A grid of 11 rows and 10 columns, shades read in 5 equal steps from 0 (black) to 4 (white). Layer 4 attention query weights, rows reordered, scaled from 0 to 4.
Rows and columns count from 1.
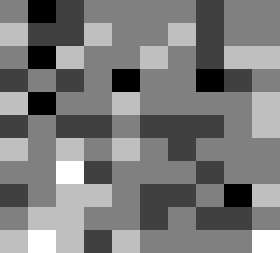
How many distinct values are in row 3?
4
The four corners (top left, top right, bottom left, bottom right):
2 2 3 4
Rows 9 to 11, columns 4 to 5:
3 2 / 2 2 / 1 3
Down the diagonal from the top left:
2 1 3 2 3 1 1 1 0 2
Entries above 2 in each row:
0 3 4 0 3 1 3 1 3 2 5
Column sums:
23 18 25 21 23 20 20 14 19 28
